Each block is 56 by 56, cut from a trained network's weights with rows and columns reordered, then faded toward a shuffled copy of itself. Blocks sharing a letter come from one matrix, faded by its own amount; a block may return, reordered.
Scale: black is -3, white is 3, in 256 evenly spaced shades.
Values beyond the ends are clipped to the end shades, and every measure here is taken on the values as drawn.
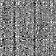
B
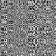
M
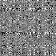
B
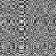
M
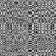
M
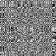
M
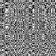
M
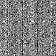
B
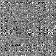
B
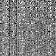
B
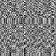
M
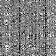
B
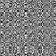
M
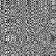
M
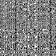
B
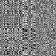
M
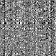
B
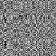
M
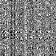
B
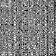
B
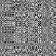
M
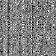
B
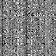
B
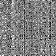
B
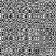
M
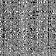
B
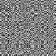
M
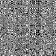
B
